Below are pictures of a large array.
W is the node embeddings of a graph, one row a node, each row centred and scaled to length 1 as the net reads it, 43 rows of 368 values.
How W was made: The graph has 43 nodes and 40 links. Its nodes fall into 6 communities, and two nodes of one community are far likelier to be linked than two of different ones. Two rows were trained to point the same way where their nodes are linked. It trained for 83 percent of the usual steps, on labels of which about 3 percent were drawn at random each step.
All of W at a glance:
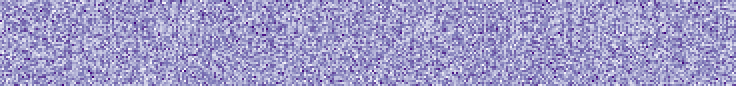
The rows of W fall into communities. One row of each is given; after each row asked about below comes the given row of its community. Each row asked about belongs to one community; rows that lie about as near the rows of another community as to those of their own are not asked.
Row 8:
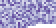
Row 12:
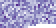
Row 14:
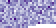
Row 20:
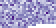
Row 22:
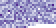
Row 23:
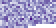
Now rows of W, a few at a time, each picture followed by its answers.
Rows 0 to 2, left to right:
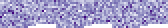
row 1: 8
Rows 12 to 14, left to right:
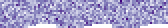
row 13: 22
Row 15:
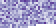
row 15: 14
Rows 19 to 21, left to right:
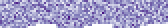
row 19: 22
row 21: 23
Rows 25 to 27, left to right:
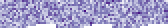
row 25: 14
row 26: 12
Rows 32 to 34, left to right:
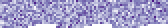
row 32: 23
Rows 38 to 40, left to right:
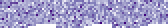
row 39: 14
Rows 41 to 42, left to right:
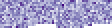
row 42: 20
